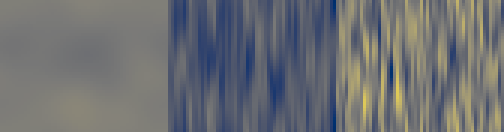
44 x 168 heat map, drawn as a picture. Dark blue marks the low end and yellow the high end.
It is made of 1 by 3 panels. Panel 1,1: middling, smooth, faint in contrast. Panel 1,2: low, streaked downward. Panel 1,3: middling, streaked downward, strong in contrast.
